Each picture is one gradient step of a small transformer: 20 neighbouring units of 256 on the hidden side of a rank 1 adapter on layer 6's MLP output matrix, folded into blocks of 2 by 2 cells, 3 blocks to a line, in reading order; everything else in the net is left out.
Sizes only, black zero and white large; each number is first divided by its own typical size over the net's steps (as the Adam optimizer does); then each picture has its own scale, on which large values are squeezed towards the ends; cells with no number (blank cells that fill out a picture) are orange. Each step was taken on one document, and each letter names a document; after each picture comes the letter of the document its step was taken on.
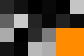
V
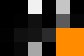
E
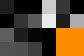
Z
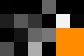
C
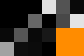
Z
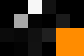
E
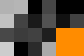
V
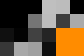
Z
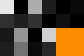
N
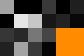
C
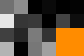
V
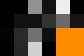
E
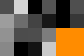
V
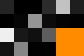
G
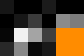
C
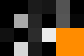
E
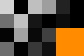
N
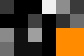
Z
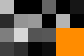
C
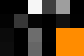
E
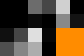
Z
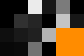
E
